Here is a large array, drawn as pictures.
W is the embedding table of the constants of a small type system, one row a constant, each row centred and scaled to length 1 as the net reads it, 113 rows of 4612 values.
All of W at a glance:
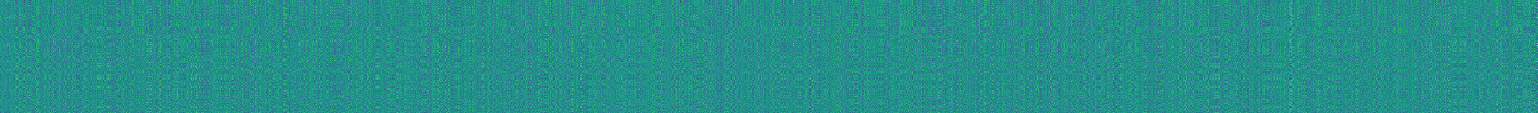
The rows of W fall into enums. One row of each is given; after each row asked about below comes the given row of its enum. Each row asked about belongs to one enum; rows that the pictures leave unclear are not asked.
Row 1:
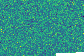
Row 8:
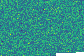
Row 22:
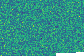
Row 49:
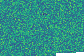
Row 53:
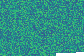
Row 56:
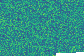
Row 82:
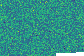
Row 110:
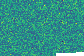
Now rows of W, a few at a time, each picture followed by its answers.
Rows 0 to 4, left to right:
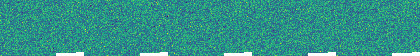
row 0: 22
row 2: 22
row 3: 8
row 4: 22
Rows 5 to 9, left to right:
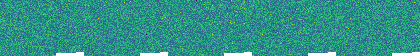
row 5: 56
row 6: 82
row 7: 110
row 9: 82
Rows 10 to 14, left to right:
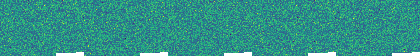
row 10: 110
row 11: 22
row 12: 82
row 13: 110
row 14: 8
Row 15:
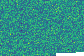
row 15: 8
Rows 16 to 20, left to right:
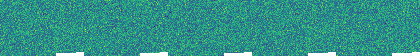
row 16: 49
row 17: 1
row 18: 8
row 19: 49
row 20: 22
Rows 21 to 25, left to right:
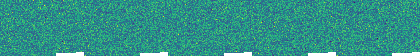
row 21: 110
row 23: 8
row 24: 22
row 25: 22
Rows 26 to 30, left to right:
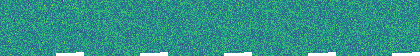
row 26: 110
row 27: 53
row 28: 49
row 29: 53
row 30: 49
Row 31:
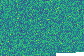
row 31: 8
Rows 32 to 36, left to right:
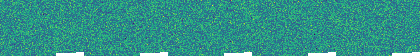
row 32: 49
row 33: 22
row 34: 110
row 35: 82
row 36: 56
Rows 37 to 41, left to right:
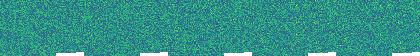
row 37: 53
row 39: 22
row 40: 110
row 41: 110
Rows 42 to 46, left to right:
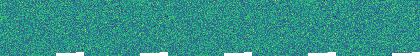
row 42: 82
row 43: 1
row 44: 82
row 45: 1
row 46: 8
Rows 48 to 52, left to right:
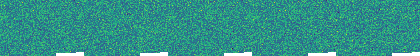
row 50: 82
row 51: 82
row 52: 8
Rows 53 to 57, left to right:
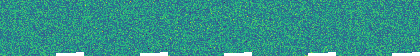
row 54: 82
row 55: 22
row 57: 53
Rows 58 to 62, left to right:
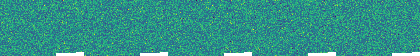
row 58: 110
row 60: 110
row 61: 1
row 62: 82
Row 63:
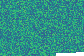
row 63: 53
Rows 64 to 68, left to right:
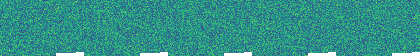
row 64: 8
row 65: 53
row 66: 53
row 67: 56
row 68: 82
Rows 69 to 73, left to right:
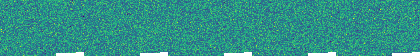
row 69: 1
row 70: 49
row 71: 22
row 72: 22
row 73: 8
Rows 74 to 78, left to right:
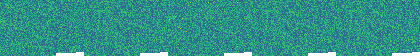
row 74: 56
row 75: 53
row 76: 82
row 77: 53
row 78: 53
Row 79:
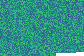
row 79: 53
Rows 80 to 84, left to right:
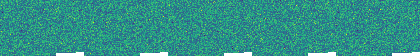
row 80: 8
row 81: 22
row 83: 110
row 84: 8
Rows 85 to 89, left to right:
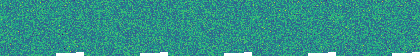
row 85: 82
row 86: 53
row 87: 53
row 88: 82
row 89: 82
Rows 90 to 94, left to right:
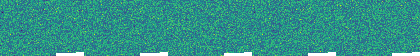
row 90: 8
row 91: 8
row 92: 56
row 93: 8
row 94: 82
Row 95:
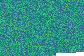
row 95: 56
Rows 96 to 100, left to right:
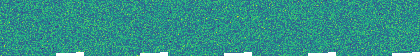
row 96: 22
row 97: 56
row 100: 49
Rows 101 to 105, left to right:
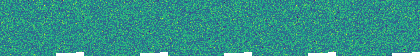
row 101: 110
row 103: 22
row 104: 110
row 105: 8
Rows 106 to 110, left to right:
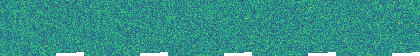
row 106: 53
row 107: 53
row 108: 82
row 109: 8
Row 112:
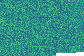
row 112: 56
